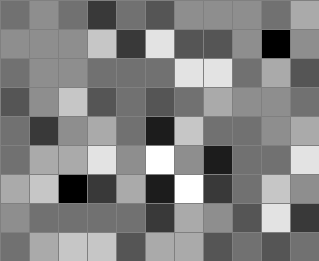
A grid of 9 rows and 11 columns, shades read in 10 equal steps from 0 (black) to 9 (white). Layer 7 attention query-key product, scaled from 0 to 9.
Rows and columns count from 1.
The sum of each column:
39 45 43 43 36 37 53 37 38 42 43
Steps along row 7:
up down up up down up down up up down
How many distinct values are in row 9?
4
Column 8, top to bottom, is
5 3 8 6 4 1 2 5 3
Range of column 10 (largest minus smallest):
8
